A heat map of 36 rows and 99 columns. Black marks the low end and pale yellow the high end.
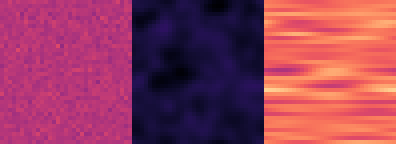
It is made of 1 by 3 panels. Panel 1,1: middling, fine-grained, faint in contrast. Panel 1,2: very low, blotchy, faint in contrast. Panel 1,3: high, streaked across.
